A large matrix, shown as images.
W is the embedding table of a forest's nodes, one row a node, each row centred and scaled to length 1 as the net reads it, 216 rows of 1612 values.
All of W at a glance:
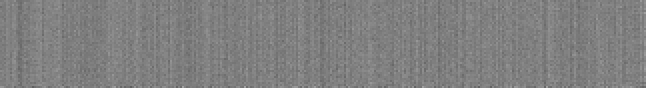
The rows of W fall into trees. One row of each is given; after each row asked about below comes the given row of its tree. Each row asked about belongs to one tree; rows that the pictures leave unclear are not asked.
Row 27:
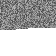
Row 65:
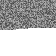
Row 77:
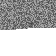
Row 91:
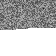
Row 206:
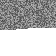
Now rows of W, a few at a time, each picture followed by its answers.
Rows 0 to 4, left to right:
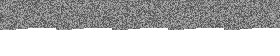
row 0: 91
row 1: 65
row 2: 206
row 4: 206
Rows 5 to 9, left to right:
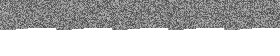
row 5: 91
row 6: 77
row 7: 77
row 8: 65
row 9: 65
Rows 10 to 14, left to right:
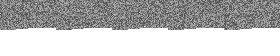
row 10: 77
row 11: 77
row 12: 77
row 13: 91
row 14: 65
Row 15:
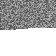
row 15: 206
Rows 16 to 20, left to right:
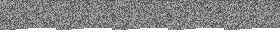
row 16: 77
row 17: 91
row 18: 91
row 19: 91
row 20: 91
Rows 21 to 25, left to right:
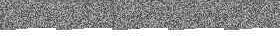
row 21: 65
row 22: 91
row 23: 65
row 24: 65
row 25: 91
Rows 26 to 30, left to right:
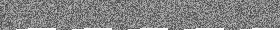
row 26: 65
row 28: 206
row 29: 77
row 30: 91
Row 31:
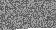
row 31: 65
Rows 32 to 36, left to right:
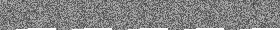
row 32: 77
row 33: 65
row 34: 91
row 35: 206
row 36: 91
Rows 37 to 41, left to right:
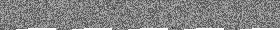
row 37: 206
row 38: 77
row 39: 206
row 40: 91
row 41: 91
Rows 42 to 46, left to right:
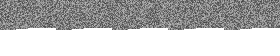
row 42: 91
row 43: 77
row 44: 206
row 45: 91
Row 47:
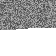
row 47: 206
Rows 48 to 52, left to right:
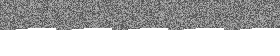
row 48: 206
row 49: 77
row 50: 206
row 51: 65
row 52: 91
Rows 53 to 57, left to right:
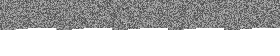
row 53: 65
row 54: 77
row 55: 65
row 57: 27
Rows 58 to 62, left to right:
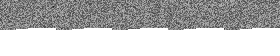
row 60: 206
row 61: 65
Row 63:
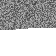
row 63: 91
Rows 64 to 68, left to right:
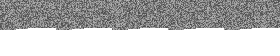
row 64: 65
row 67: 77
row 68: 77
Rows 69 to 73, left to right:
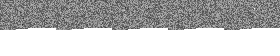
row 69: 206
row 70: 65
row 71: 206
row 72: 206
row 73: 77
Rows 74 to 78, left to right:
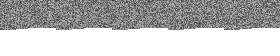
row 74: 206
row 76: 91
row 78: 77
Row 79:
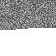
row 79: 91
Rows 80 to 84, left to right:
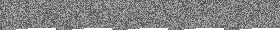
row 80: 65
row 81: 206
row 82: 77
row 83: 91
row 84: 91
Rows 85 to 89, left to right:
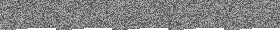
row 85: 91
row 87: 77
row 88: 65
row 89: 65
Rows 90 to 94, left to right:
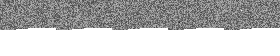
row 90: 206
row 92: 77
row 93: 206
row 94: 77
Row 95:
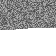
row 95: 77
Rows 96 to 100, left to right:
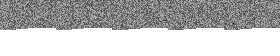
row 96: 91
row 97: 91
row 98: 206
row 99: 27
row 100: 65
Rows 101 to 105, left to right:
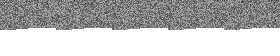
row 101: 206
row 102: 91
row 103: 65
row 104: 65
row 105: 91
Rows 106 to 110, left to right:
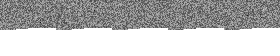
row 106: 91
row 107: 65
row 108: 91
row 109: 27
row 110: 77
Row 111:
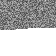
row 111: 77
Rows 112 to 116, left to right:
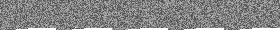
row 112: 27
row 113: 206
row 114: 65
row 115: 77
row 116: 27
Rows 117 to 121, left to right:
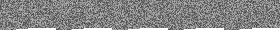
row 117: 65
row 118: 77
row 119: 91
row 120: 77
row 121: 27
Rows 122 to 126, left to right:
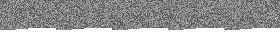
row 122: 27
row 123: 206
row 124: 65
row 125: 65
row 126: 77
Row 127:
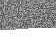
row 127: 65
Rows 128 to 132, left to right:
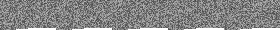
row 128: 91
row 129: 91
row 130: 91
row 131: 206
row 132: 65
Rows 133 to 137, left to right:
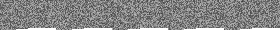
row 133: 206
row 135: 65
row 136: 65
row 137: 91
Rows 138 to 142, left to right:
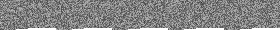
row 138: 206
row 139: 65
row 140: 91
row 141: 91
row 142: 206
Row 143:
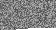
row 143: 206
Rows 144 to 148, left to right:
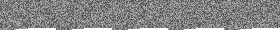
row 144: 65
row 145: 91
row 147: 77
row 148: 77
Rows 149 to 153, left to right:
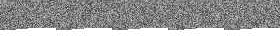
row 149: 77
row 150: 91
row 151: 27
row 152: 206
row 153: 27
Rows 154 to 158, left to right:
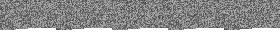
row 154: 65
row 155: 206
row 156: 91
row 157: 65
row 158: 206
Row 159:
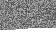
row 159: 65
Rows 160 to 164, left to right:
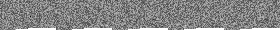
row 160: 27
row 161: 27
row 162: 91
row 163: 91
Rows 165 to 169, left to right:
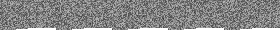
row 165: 77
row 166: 65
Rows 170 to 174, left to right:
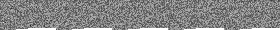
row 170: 206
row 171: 91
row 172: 91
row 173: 65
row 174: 65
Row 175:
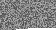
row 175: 65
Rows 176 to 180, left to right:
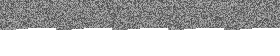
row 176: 65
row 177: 77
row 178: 65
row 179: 65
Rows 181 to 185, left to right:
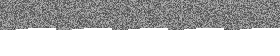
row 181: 27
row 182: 65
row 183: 206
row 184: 27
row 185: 77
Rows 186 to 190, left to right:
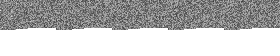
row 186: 77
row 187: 206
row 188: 91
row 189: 91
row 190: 91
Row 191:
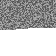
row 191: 91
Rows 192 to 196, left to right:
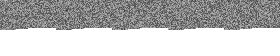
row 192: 65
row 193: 77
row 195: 77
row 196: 91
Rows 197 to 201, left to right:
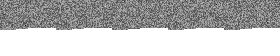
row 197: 65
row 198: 65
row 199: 206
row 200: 65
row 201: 91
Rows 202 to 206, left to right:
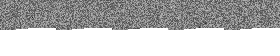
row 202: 91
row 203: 91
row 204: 206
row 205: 77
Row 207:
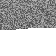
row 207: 27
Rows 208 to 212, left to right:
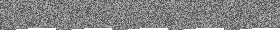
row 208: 27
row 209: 27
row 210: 77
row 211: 77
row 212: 91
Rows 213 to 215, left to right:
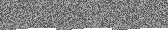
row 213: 91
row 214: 77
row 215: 27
